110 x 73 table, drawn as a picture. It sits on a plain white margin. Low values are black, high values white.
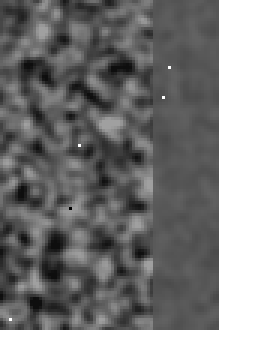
Stripes: none. Seam: vertical, 70% of the way across, the right part calmer. Slope: none. Lone odd cells: 5, 4 higher and 1 lower than their neighbours. Grain: blotchy. Mirror symmetry: none.
